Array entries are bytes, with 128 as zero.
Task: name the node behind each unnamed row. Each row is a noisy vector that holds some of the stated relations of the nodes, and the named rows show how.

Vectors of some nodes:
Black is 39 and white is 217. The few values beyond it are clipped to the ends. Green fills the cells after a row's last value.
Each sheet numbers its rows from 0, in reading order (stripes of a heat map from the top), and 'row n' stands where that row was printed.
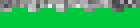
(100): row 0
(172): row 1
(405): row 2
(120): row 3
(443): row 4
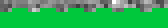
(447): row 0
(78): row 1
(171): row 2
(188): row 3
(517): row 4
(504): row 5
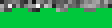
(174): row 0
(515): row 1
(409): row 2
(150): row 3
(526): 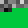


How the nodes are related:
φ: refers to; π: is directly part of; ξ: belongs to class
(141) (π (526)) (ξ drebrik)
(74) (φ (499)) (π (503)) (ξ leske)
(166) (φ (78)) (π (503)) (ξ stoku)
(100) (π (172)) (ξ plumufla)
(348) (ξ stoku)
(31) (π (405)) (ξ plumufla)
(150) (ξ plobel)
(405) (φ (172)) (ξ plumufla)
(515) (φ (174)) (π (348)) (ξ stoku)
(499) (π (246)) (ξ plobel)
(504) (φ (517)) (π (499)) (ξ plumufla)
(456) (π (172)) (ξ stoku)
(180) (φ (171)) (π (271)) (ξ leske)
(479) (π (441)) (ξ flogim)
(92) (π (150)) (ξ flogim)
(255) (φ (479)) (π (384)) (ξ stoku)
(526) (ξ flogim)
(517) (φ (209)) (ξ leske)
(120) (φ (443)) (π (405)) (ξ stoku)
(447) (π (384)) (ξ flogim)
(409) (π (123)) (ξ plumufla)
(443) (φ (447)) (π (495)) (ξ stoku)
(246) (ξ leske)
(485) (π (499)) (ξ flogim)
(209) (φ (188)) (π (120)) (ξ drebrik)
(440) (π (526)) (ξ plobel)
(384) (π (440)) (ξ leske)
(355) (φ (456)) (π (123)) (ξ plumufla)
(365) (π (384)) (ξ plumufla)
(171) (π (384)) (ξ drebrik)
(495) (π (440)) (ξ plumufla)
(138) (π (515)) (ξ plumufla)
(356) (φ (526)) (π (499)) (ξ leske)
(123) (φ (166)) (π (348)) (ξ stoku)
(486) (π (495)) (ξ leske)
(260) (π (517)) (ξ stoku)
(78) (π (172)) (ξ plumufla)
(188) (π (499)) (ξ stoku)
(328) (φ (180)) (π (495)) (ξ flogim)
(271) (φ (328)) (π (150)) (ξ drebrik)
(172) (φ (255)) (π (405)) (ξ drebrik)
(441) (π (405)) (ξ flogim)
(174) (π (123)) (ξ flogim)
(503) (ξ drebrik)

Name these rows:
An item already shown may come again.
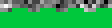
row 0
(123)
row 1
(138)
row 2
(356)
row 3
(355)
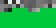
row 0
(495)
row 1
(485)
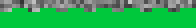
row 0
(504)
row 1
(166)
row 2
(246)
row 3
(171)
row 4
(328)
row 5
(348)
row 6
(384)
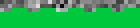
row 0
(409)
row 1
(271)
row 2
(456)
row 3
(171)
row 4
(138)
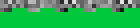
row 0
(440)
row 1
(209)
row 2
(495)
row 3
(255)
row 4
(495)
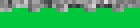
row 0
(479)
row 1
(504)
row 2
(180)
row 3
(271)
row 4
(260)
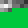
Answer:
(123)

